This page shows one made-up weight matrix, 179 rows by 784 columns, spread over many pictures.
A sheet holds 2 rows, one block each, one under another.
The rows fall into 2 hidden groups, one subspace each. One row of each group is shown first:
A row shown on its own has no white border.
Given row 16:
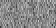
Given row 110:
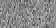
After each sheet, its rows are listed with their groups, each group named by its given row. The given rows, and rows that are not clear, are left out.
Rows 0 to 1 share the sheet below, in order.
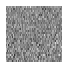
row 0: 110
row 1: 110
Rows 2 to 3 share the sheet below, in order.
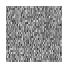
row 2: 110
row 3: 16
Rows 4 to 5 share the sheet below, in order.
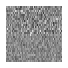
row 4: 16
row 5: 110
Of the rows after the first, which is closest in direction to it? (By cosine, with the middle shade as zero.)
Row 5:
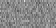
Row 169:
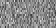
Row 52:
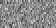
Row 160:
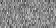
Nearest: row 52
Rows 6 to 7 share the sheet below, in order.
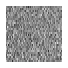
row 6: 110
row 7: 110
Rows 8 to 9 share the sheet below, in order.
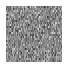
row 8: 110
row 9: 110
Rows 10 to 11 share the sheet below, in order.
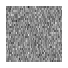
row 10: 110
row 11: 110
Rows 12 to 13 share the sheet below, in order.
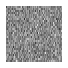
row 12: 16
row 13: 110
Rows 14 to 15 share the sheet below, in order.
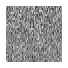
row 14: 16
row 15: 16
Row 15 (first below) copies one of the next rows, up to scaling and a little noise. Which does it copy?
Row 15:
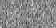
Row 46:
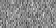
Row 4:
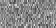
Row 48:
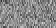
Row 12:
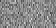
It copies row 46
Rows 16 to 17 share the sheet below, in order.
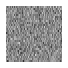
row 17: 16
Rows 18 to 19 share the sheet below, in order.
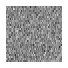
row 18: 110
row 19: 110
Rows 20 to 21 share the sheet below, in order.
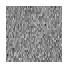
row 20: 110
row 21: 110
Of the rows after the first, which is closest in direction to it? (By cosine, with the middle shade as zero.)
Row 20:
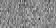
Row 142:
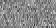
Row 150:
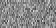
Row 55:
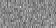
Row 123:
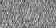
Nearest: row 123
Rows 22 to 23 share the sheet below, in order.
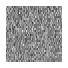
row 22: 16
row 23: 110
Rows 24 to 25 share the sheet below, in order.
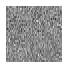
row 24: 16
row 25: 16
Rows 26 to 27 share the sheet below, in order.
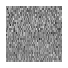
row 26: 110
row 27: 16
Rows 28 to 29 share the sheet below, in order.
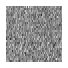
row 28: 110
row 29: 16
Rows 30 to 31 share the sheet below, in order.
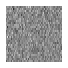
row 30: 110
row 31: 110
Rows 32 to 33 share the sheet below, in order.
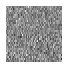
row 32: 110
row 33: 16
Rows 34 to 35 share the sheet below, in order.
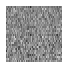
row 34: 110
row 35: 110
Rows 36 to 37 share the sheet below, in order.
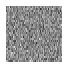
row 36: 16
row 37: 16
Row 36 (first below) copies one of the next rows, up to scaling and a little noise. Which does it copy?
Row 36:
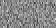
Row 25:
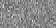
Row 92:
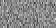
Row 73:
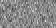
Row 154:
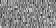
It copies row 92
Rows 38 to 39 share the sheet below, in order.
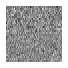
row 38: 110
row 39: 16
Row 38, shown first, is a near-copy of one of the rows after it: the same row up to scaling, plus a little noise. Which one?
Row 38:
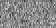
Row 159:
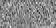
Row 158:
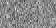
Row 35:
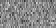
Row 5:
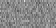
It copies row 35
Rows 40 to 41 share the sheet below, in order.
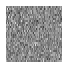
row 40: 110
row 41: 16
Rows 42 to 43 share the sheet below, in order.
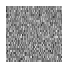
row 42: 16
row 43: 16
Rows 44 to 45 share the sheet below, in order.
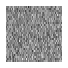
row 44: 110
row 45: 16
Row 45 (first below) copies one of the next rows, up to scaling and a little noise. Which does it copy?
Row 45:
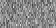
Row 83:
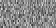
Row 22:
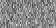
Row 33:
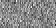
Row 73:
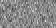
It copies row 22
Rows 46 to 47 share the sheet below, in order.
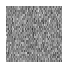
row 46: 16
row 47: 16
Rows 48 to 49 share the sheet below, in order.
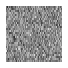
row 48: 16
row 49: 110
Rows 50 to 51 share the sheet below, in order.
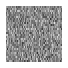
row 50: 16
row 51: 16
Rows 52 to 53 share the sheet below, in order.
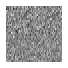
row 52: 110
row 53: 110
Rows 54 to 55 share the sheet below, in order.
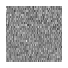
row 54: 16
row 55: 16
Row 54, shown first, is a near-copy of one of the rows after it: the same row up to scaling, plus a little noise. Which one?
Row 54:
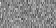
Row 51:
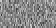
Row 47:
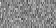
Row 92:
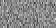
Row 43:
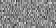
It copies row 47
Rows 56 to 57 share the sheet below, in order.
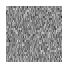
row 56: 110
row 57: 16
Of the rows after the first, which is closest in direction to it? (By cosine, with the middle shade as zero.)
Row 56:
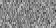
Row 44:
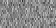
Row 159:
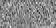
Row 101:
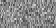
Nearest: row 159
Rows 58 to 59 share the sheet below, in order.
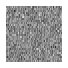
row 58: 16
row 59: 16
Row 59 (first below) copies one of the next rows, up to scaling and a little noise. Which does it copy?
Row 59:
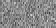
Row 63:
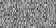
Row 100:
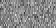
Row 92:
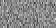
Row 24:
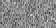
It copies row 24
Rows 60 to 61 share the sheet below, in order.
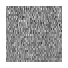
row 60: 16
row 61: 110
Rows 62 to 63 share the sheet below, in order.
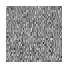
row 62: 16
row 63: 16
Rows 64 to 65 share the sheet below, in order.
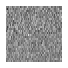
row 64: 110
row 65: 110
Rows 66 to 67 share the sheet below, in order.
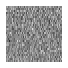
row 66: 16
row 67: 16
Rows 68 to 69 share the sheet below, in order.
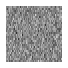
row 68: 110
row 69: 16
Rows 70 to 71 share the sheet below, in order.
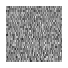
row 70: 16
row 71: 16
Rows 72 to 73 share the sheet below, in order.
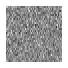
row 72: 16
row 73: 16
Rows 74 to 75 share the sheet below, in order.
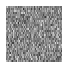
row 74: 16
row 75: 110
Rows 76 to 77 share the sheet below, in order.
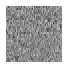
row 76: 16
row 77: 110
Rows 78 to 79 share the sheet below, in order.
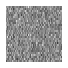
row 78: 110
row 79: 110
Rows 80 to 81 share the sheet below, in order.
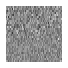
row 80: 110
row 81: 16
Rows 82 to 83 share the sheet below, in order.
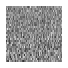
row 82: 110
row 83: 16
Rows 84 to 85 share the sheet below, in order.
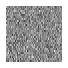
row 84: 16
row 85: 16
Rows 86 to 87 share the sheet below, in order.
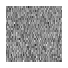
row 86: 110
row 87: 16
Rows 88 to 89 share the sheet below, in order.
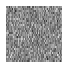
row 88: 16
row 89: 16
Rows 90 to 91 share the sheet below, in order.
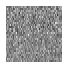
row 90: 110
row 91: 110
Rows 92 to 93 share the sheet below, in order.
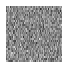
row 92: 16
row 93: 16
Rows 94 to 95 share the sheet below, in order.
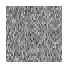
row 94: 110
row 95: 110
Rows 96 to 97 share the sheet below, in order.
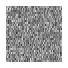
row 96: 110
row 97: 16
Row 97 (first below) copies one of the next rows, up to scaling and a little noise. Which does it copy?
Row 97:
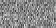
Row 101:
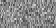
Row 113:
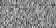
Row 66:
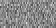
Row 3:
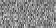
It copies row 3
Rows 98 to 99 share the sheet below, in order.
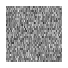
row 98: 16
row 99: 110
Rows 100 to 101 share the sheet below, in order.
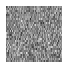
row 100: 16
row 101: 16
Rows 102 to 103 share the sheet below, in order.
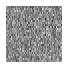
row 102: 110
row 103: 110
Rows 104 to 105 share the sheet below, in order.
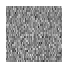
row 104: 16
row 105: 110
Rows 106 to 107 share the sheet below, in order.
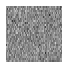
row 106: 110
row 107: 110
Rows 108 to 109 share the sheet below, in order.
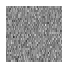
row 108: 110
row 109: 110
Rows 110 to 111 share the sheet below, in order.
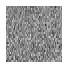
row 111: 110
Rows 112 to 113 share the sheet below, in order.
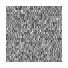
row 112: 16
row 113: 16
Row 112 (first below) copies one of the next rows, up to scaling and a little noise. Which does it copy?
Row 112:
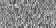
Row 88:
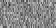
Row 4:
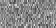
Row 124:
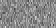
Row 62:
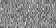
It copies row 4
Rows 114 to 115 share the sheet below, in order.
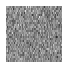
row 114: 110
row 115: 16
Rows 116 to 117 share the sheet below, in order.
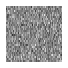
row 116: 16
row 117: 16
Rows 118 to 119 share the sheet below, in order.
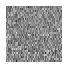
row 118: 110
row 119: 110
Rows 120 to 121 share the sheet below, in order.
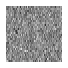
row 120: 110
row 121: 16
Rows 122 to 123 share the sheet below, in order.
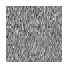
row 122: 110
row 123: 110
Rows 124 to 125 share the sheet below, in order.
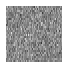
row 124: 16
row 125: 110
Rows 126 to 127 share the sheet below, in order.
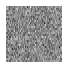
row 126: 110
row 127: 110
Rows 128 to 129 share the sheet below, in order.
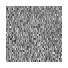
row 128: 110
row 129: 16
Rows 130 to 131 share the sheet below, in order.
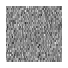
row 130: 110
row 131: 110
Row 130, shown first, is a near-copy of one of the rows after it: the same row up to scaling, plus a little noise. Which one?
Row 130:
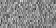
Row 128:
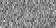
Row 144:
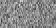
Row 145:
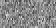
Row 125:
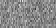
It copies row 144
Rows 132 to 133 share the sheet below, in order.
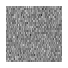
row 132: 110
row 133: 110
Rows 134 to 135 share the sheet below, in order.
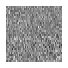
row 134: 16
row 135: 110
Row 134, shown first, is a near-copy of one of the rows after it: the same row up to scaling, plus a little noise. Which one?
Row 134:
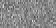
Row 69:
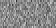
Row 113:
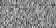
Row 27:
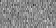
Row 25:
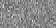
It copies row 25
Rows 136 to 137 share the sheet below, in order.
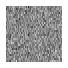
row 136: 110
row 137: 110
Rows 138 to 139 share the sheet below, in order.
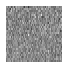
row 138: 110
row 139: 110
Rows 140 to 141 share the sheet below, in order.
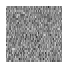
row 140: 16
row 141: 110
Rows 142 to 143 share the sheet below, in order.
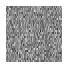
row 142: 16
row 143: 110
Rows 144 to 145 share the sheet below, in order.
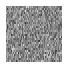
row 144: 110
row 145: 110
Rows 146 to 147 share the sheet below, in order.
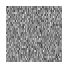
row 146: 16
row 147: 16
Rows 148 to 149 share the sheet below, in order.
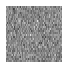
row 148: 110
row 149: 110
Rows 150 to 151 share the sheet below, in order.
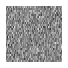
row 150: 110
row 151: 110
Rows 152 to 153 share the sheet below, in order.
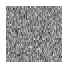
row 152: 110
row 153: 16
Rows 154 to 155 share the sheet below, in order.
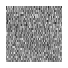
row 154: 16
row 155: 16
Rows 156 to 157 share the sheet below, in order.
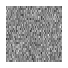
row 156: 16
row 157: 16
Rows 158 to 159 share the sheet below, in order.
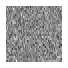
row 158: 110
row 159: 110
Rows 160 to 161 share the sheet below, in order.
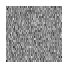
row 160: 110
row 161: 16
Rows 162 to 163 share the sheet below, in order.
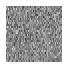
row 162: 110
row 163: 110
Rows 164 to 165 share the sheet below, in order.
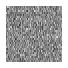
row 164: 16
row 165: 16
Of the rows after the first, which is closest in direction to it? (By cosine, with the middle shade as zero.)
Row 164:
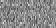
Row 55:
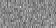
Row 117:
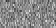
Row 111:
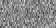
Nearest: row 117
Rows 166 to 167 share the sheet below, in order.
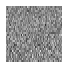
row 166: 110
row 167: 16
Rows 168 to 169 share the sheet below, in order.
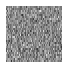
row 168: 16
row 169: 110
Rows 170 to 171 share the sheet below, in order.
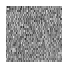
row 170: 16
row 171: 110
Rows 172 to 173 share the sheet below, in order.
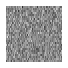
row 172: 16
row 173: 110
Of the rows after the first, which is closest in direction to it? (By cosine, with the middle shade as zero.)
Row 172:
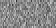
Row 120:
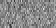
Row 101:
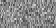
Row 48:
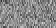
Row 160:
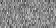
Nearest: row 48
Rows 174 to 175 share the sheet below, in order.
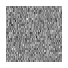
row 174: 16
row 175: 110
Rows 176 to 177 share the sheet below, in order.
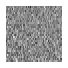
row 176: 110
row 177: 110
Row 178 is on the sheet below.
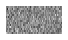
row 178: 110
